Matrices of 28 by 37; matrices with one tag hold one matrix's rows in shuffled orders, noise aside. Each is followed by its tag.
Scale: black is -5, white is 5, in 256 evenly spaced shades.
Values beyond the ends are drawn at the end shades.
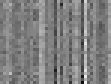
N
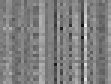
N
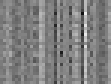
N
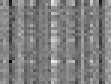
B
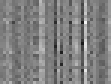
N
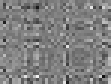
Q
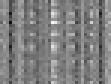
B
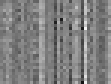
N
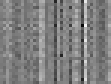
N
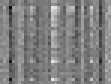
B
